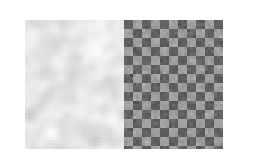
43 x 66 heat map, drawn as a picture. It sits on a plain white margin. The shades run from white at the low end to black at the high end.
It is made of 1 by 2 panels. Panel 1,1: very low, blotchy, faint in contrast. Panel 1,2: middling, checkered, strong in contrast.
